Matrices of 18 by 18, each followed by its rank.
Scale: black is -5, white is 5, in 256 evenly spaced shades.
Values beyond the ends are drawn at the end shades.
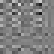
two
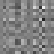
two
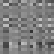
two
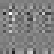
two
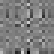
two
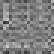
three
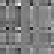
two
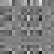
two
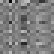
two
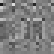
three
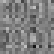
three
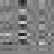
two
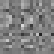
three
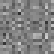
three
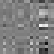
two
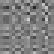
two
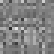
three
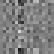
three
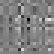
two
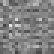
three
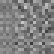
three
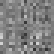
three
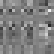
two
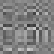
two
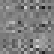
three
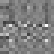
three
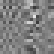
three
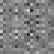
three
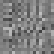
three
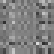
two
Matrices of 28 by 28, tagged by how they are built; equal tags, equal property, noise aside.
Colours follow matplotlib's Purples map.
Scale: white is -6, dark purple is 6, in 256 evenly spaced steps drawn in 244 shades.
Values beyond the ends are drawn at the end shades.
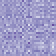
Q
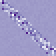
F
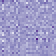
Q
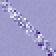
F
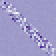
F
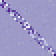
F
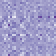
Q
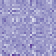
Q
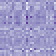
Q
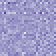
Q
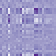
Q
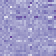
Q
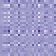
Q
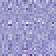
Q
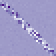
F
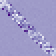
F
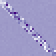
F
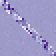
F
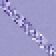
F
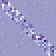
F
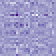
Q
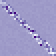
F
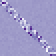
F
